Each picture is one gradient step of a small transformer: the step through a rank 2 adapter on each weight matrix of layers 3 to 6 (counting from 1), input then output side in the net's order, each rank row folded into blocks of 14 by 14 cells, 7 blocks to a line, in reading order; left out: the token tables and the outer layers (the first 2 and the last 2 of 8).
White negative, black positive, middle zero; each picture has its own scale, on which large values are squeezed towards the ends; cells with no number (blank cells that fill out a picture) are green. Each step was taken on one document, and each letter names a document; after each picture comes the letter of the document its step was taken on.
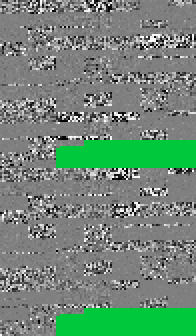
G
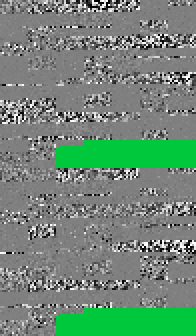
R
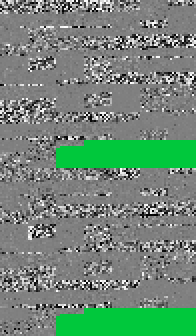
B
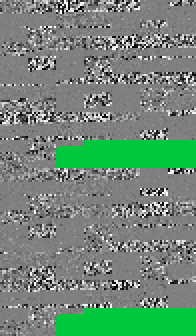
R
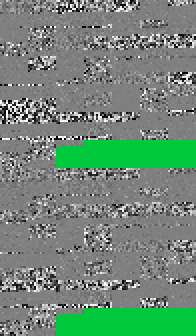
G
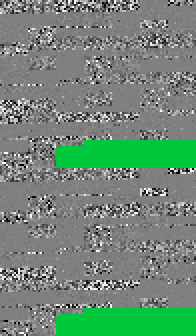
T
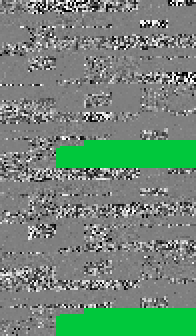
B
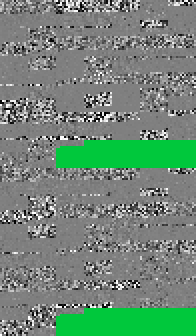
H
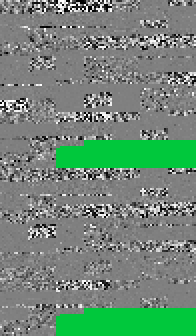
B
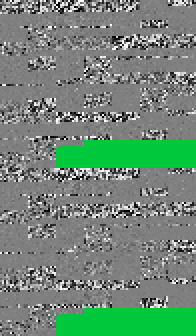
G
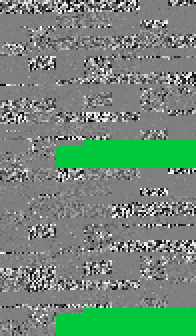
R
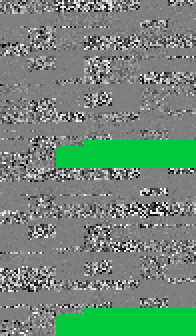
T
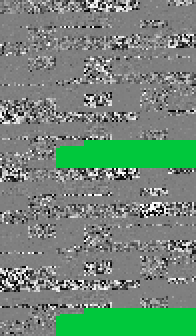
G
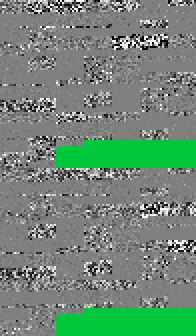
B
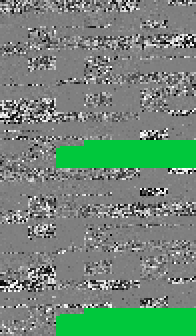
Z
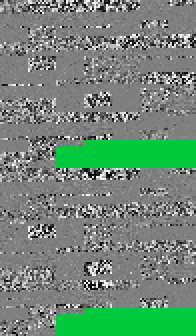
B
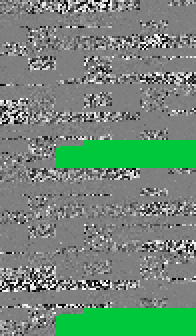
R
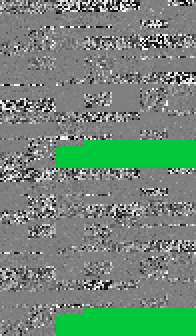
H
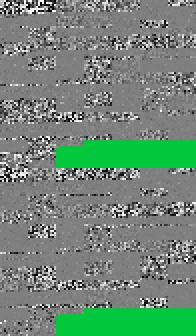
T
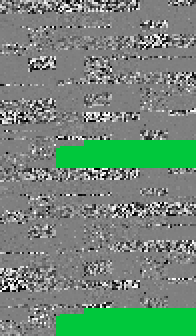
R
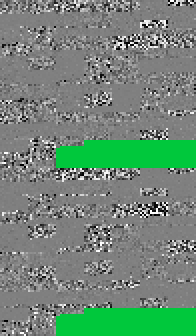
T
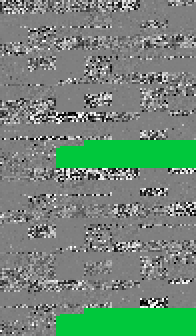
Z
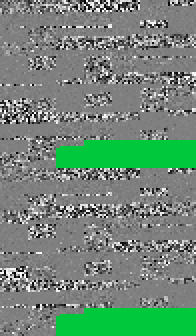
B
